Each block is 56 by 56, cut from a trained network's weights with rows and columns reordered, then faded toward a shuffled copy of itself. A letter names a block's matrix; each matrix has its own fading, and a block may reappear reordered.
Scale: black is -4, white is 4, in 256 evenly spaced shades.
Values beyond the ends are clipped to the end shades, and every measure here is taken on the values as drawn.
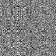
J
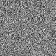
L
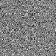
L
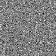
L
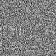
L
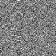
L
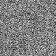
L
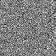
L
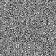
L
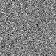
L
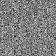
L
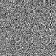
J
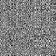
J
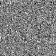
L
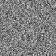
L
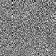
J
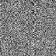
J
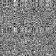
J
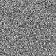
L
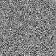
L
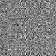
J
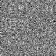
L
